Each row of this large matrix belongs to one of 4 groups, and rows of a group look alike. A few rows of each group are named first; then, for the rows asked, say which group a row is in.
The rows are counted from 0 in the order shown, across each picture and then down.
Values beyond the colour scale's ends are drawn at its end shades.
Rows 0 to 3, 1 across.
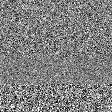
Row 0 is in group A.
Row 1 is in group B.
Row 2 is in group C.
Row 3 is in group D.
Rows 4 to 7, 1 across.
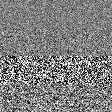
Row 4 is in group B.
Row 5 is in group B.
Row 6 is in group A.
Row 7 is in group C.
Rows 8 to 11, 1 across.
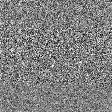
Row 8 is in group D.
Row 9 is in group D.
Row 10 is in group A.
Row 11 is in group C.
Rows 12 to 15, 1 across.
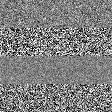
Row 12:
A
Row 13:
C
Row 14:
D
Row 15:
B
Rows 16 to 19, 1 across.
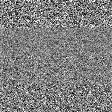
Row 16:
C
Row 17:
C
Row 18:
C
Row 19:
B
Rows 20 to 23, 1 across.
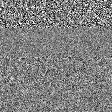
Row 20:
B
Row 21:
A
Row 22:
D
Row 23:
A
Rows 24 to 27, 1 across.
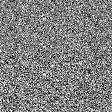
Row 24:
A
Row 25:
A
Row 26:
A
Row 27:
C
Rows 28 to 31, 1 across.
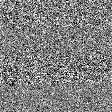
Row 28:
C
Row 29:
B
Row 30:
C
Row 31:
A
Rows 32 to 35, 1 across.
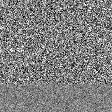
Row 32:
B
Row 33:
D
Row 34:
B
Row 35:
D
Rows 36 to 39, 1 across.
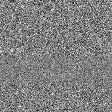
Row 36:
A
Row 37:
D
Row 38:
A
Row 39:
A
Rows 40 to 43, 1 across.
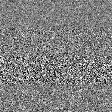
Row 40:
A
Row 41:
A
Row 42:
B
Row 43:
A
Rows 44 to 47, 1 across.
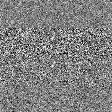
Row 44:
D
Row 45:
A
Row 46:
A
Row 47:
C
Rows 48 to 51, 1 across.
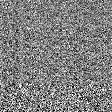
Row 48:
C
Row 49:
C
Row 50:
C
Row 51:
A
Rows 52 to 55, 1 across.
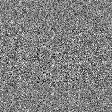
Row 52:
D
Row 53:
A
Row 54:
A
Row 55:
A
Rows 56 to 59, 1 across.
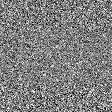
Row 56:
B
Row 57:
C
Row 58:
A
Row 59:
B
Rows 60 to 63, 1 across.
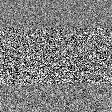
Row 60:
B
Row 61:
B
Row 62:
C
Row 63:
D
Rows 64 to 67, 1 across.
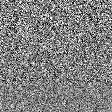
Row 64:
A
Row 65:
A
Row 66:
B
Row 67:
D
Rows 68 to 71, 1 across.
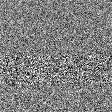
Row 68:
D
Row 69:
B
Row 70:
C
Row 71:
A
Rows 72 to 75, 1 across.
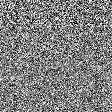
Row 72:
C
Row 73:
A
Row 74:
D
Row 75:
A
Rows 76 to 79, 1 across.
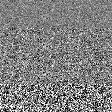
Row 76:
A
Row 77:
A
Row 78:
A
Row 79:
D
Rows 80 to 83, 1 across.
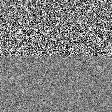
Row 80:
B
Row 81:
D
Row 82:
D
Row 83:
A
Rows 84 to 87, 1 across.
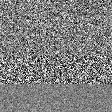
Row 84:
C
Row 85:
B
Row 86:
B
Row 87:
C
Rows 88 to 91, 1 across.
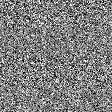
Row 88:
C
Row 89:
B
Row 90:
B
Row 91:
A
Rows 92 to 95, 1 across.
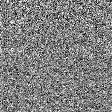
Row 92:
D
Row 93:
D
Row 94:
C
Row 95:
C
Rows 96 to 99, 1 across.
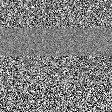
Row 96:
B
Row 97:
B
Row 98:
C
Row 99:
B
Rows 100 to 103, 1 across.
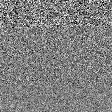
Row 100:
C
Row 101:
B
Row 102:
B
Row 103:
D
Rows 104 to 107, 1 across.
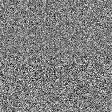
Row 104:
B
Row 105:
B
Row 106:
B
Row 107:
C
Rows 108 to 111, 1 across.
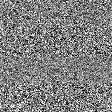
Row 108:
C
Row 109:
B
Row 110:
C
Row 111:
D
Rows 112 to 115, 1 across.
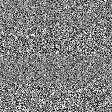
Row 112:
B
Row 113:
B
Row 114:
B
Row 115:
A
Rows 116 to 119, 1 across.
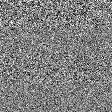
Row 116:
D
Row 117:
A
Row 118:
C
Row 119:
B
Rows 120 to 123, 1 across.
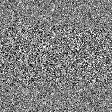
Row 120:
A
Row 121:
A
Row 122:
B
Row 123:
A
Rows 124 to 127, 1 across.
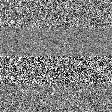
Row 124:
D
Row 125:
C
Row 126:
D
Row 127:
A
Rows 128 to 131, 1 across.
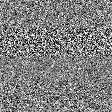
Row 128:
D
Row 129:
B
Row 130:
A
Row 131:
C
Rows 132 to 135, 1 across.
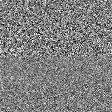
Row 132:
B
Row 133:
D
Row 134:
D
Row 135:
B
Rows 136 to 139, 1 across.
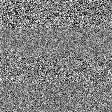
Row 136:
C
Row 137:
D
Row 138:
D
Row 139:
B
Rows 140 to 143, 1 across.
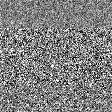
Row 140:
D
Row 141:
D
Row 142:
A
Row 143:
C
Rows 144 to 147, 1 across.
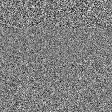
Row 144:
B
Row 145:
B
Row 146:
B
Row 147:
A
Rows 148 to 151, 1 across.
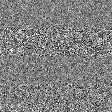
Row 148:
A
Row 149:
D
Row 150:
B
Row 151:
D
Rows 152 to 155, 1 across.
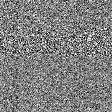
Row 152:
C
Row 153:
B
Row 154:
C
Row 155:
C
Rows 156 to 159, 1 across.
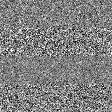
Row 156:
A
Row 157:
D
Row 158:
A
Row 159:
C
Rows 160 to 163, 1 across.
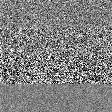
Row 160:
C
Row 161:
D
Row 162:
C
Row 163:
D
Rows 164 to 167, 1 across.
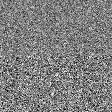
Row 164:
B
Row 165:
C
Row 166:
C
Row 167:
A
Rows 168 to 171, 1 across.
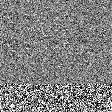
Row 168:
C
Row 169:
C
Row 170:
B
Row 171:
D
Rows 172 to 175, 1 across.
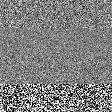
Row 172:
D
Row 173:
C
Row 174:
A
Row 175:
C
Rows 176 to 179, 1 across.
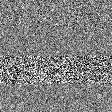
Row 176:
A
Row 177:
B
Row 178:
C
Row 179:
D
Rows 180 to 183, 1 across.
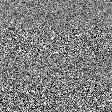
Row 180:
D
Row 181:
A
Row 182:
C
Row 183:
B
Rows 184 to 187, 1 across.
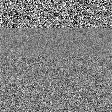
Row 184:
C
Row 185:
D
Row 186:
D
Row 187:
A
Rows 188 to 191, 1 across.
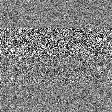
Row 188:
C
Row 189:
D
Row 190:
D
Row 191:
D
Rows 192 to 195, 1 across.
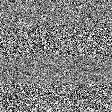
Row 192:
A
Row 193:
B
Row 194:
C
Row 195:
C
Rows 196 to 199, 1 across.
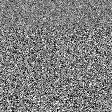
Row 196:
A
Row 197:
B
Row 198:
B
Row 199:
C
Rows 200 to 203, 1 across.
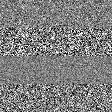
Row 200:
A
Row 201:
A
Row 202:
B
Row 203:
B
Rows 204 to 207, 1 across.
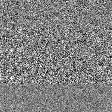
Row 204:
C
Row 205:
D
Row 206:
D
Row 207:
D
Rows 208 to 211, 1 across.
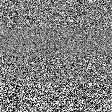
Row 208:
C
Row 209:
B
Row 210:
B
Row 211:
C
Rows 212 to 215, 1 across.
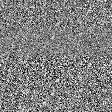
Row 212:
B
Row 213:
A
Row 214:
B
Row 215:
A
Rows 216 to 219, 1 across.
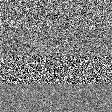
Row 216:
D
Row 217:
C
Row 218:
B
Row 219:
A
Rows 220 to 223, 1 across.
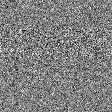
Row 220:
A
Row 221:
D
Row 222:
C
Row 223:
A
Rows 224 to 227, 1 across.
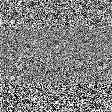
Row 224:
D
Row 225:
C
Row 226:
D
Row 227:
C
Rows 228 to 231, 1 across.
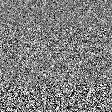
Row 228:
B
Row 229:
C
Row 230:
A
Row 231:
B
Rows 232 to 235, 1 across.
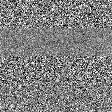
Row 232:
A
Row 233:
D
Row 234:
B
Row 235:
D
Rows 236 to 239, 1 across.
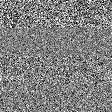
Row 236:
C
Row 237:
B
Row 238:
D
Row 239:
B
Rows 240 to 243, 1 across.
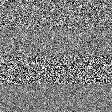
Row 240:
A
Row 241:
A
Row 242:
B
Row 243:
B
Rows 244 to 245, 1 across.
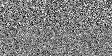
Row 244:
B
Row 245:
A
